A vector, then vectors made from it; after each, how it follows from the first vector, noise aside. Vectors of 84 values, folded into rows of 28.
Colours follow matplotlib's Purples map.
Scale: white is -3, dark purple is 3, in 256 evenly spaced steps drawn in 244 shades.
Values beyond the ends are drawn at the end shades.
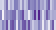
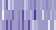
partly zeroed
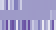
partly zeroed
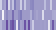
partly zeroed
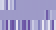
partly zeroed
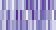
reversed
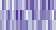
reversed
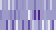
partly zeroed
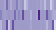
partly zeroed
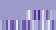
partly zeroed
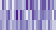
reversed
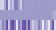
partly zeroed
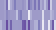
partly zeroed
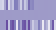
partly zeroed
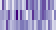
reversed
